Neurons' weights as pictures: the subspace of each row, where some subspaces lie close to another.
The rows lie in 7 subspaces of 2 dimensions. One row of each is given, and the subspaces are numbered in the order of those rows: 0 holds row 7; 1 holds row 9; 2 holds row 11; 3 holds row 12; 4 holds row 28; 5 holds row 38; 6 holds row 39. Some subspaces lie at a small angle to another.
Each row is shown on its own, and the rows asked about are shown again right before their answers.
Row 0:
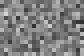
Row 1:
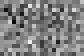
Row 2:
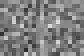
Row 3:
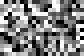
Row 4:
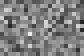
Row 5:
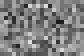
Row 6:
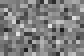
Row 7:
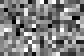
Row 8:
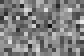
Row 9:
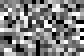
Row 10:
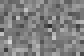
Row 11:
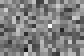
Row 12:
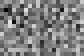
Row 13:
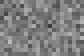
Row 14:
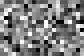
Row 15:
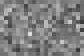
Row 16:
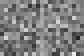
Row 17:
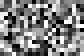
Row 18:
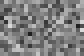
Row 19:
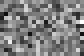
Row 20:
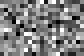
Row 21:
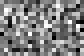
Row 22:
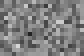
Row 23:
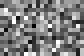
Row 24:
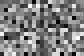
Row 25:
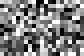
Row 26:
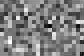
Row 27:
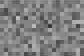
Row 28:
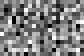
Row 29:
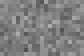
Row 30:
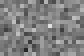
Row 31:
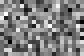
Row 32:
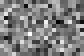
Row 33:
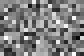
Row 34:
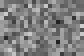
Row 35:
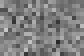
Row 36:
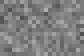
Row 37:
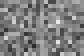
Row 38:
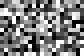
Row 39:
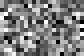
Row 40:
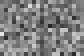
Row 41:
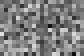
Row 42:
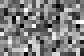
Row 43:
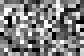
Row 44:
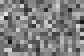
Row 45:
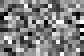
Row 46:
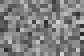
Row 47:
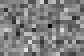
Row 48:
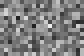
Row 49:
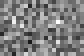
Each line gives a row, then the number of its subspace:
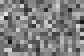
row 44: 2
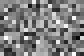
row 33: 1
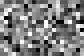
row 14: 4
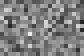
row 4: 3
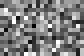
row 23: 5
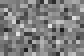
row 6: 0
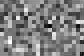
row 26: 1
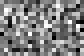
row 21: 4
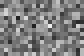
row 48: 5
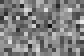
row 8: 2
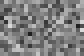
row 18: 3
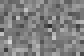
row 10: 1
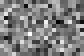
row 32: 4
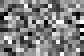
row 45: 6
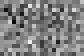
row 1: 3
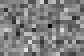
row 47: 0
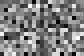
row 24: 1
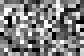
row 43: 4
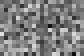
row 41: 1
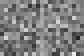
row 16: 1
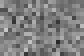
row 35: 5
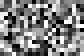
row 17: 3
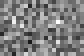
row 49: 4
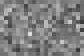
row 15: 4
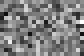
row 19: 6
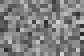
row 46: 5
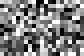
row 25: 2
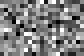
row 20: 0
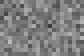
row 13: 2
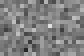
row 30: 0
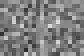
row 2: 6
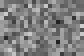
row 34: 6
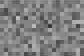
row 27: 5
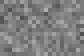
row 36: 0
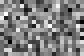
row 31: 2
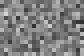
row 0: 5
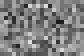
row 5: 3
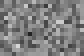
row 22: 3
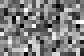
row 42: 6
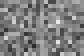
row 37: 6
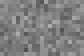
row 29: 2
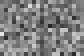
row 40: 1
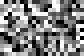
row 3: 0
